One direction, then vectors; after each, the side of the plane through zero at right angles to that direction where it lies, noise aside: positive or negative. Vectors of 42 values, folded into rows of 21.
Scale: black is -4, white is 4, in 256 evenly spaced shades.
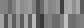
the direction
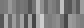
negative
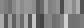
positive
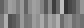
negative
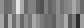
positive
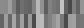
negative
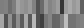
positive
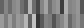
positive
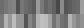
negative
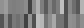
negative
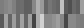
negative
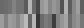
positive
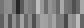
negative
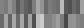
negative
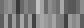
negative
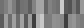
negative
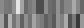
positive
